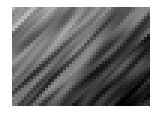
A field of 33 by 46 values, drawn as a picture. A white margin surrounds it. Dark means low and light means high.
The bottom right is the ninth with the lowest average. The ninth with the highest average is the top left. Values change most from cell to cell in the bottom left. The field climbs toward the top left. No row or column stands out. The halves do not mirror each other.
